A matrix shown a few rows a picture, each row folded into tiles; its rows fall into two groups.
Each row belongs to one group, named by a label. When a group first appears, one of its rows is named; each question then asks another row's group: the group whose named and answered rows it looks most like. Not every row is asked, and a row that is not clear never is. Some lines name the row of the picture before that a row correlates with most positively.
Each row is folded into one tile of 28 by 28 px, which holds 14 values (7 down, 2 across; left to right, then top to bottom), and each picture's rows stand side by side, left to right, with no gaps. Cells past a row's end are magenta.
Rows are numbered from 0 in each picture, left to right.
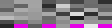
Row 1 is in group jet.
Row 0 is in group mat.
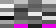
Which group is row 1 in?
mat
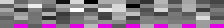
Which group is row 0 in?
jet
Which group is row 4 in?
jet
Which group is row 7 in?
jet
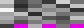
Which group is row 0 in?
jet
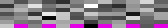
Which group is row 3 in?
mat
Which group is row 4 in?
mat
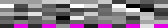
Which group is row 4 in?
jet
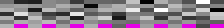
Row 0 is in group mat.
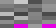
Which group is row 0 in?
mat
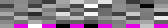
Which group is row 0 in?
mat
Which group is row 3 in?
mat
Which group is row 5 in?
mat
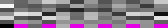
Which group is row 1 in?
mat
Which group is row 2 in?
jet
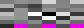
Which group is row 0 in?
mat
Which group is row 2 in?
mat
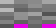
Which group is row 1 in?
mat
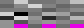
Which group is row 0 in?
mat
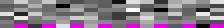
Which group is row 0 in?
mat
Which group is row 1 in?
mat
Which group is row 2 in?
mat
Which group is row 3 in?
jet
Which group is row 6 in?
mat
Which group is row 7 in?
mat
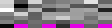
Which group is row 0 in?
jet
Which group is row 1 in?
jet
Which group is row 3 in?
jet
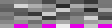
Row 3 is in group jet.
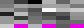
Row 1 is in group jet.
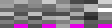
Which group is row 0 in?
mat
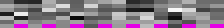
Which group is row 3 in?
mat
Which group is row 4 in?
jet
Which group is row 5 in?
jet
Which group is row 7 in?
jet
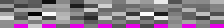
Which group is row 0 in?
jet
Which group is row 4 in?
mat
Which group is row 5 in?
mat
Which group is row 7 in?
mat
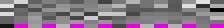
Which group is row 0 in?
mat
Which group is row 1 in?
jet
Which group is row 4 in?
mat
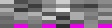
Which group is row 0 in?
jet
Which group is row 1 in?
mat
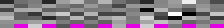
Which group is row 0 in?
jet
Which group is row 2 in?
mat
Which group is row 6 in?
mat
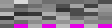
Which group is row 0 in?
mat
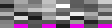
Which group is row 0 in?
mat
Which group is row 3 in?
mat
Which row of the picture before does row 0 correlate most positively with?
0
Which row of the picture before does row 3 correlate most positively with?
0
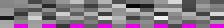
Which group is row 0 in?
mat
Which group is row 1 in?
jet
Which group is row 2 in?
mat
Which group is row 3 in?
mat
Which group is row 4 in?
jet
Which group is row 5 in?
mat
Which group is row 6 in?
jet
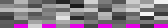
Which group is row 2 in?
jet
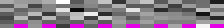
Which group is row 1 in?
mat
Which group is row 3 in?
mat
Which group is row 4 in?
jet
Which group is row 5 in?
jet
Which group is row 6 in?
jet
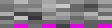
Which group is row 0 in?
mat
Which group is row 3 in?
mat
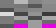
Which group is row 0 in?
mat
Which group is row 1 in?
mat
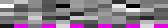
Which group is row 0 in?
mat
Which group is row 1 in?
jet
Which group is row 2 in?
mat
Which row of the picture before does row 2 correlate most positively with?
1
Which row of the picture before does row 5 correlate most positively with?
1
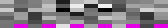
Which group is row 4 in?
jet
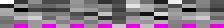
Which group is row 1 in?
jet
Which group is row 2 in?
jet
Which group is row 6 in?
jet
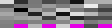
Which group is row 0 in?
jet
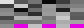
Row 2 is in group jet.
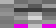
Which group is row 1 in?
jet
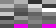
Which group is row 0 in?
mat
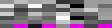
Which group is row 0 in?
mat
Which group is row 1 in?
mat
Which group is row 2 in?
jet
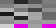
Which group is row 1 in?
jet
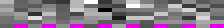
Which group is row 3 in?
jet
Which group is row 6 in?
jet
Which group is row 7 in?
jet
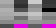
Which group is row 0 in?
jet
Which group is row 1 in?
jet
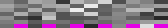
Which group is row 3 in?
mat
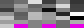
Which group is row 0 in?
jet
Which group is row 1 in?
jet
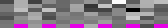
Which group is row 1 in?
jet
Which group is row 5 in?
mat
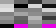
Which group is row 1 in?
jet
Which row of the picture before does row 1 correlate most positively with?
1
